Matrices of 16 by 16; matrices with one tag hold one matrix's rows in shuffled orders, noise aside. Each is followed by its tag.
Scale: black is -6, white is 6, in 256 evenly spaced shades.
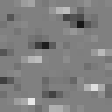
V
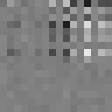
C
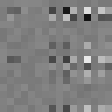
C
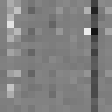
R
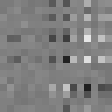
C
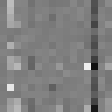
R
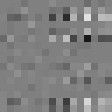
C
